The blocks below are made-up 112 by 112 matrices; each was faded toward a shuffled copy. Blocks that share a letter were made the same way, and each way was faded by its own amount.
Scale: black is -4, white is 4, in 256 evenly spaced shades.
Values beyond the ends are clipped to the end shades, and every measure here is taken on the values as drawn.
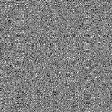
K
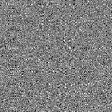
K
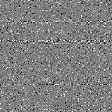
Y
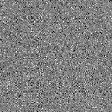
K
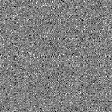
K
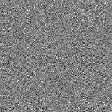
K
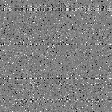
Y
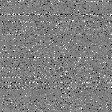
Y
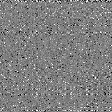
Y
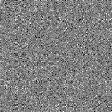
K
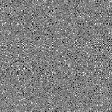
K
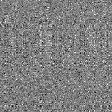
K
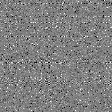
Y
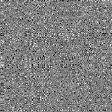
K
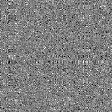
K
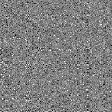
K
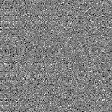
K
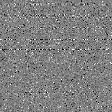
Y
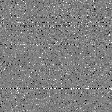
Y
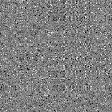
K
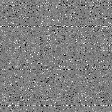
Y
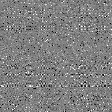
Y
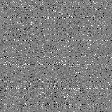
Y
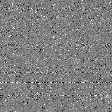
Y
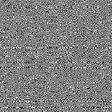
Y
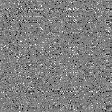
Y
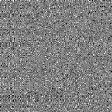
K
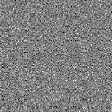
K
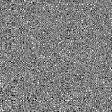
K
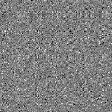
K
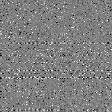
Y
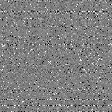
Y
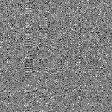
K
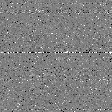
Y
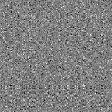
K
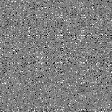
Y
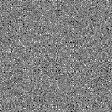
K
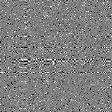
Y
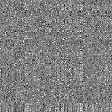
K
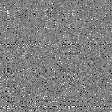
Y
